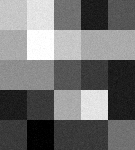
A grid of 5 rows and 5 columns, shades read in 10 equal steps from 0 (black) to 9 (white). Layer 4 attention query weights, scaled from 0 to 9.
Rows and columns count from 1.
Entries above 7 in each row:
1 1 0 1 0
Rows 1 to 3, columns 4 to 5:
1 3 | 6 6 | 2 1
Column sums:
21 24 22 19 15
